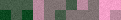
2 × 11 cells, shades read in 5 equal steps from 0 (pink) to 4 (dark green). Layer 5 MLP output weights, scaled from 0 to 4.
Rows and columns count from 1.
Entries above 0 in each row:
9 10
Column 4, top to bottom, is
1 1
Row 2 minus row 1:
1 0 1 0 0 1 -1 1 0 0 1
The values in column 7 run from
2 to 3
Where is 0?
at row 1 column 10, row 1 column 11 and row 2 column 10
